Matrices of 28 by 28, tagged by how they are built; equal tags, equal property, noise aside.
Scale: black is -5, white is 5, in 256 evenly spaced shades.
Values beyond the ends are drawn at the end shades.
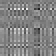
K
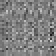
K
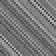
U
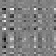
K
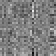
K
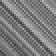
U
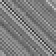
U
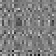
K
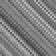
U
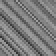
U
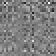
K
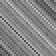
U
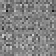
K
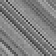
U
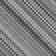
U
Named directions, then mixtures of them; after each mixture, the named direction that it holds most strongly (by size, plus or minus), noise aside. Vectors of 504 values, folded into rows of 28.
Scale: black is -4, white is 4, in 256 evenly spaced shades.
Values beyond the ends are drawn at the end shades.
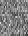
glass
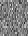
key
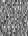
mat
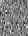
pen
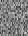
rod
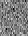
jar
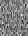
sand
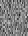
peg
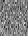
mat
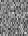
rod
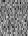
mat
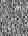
mat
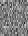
key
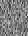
peg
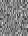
sand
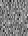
peg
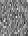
glass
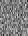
sand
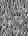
peg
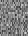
rod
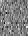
pen
